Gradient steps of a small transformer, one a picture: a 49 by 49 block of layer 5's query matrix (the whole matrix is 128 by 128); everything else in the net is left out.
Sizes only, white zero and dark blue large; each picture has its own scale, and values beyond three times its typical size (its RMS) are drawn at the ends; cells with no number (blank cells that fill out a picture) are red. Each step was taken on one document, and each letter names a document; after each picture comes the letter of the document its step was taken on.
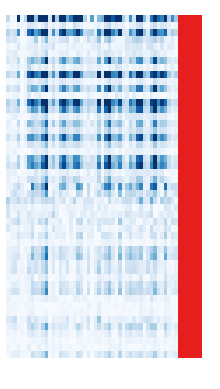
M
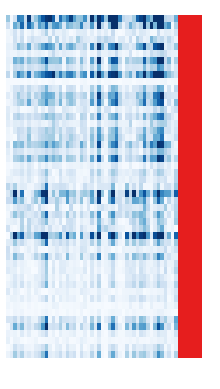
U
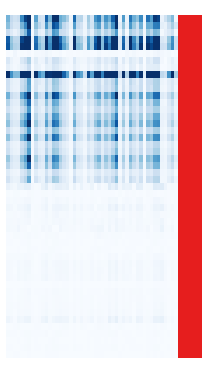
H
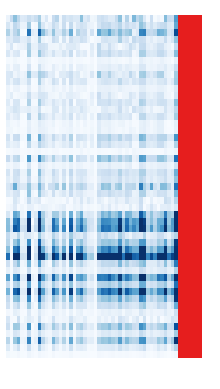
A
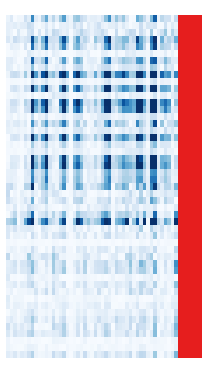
M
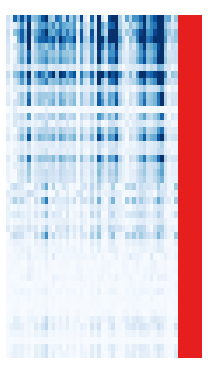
U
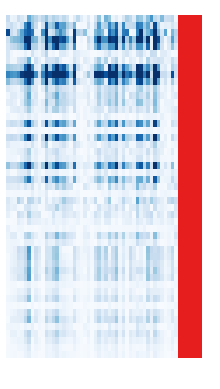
H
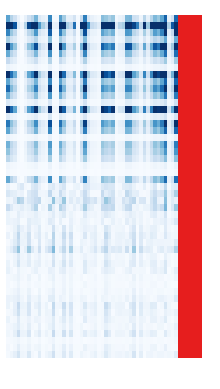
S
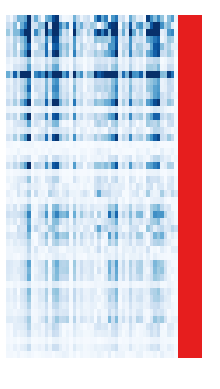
H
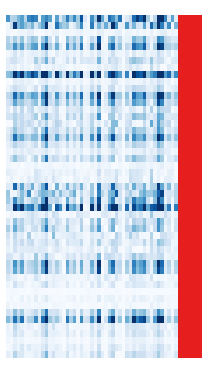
U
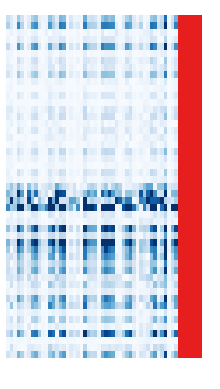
S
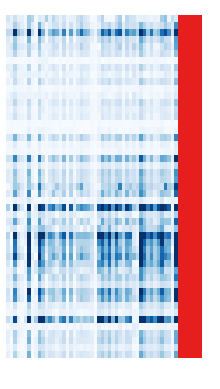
A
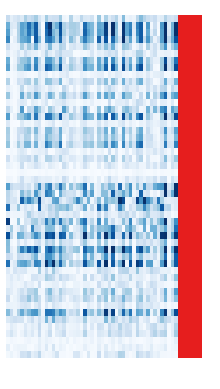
S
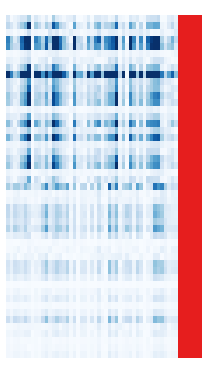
H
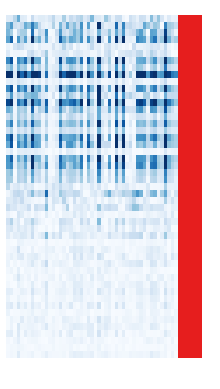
M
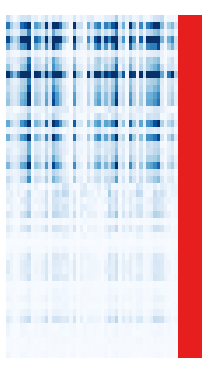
H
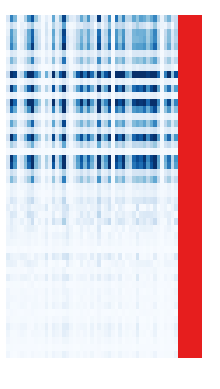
M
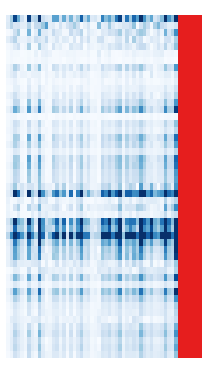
A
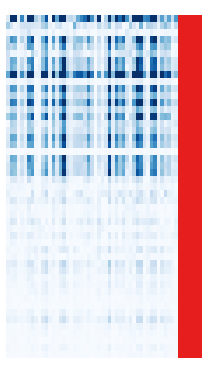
M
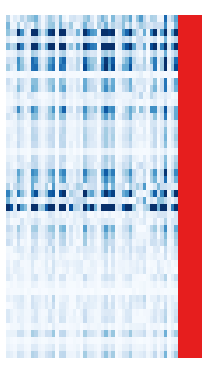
S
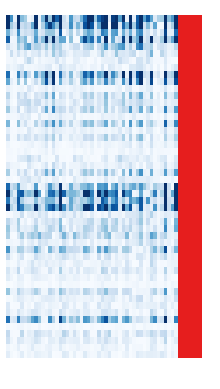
S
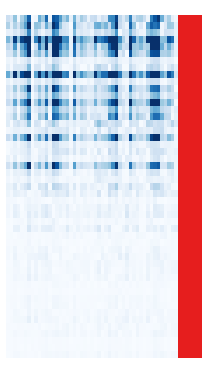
H
